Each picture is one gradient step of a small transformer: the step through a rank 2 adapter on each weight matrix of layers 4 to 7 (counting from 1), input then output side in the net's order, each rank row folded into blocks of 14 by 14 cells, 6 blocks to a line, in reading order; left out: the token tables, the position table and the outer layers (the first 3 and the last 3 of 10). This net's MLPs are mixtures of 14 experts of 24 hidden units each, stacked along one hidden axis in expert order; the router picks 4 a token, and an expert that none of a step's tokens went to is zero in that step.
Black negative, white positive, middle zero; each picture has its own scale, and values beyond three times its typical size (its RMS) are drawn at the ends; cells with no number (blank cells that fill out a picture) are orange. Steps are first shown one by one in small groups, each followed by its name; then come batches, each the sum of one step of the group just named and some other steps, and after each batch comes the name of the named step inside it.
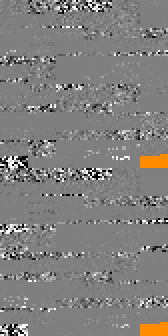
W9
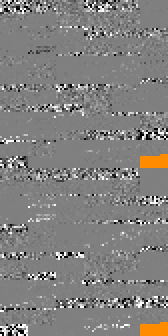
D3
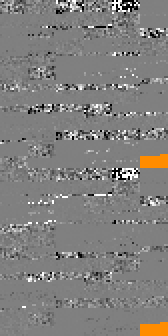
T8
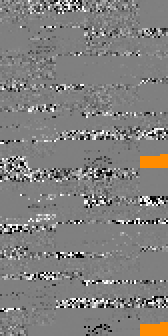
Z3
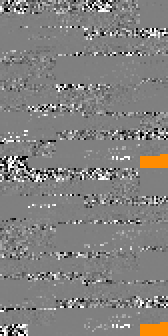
D3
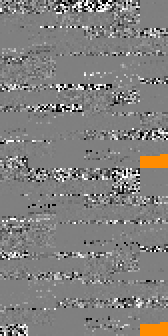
D3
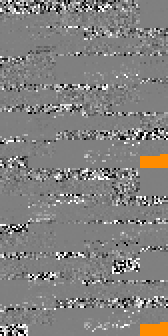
D3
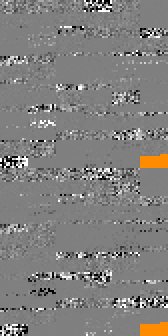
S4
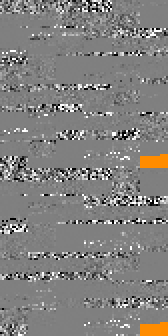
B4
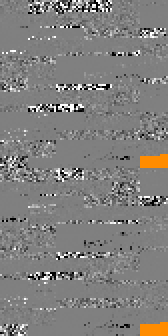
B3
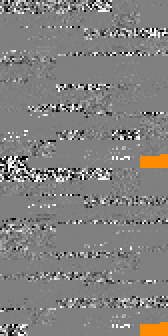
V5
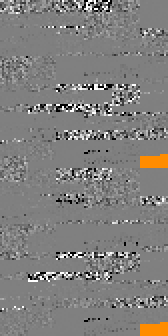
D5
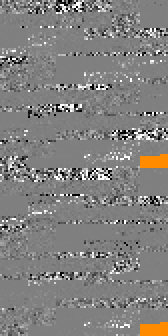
V5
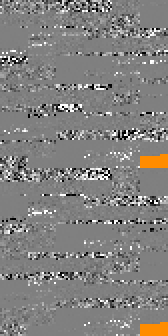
B4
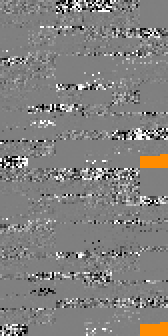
S4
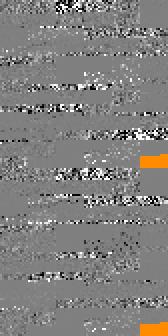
D5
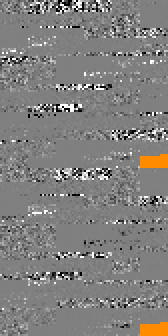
B3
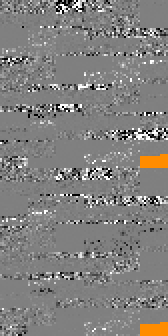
S4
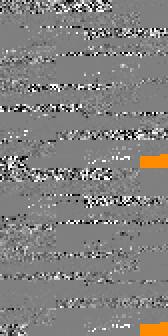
V5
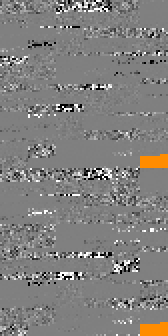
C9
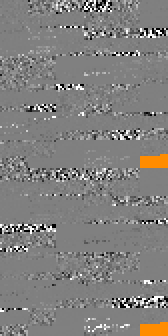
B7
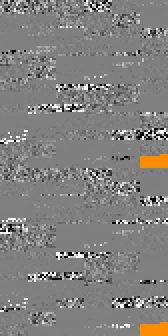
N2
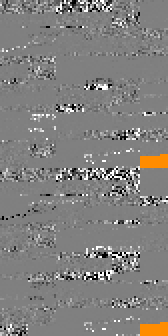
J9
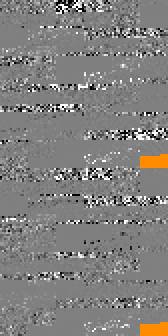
N2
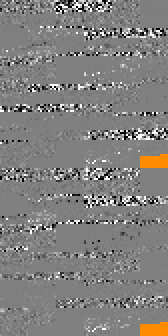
B7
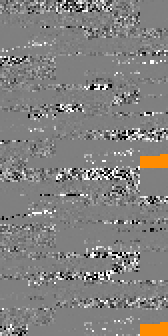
J9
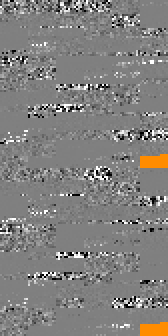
N2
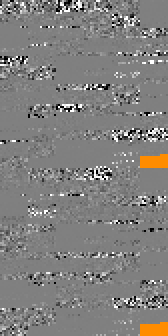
C9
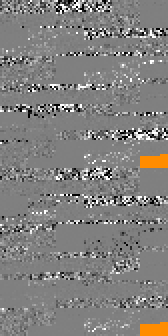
B7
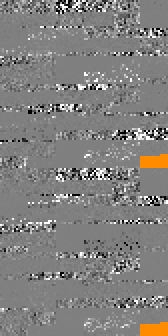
B7
